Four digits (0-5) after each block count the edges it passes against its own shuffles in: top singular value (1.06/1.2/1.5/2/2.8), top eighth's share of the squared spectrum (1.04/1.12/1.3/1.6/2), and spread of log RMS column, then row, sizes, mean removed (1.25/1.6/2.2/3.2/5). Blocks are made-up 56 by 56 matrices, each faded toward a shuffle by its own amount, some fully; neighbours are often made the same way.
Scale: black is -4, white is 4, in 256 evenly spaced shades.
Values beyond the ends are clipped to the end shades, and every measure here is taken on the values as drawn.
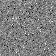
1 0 0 0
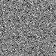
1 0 0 0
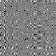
4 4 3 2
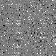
3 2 1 1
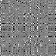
4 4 3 2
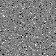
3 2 1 0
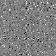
3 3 1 1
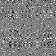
4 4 2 2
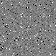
2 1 0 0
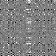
4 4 3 3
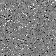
0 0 0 0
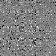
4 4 2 2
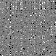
4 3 2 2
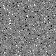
0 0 0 0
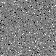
0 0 0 0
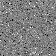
1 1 0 0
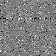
3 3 1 1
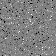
0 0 0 0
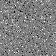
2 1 0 0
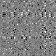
4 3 2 2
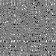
4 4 2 2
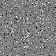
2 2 1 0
